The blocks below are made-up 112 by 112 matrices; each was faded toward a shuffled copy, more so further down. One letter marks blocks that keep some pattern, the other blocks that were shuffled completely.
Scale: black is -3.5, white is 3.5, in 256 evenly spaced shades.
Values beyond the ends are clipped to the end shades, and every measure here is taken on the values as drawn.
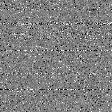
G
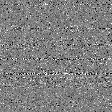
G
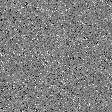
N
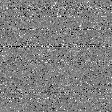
G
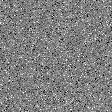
N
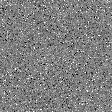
N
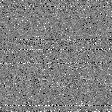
G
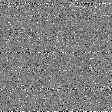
G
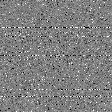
G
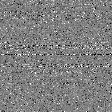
G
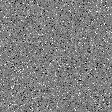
N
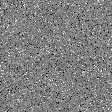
N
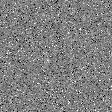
N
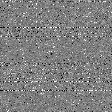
G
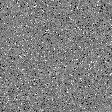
N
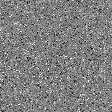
N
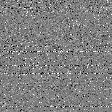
G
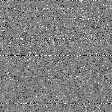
G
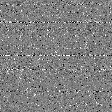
G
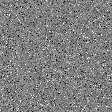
N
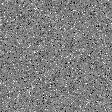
N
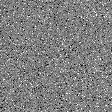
N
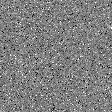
N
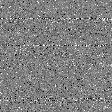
G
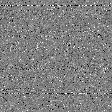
G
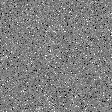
N
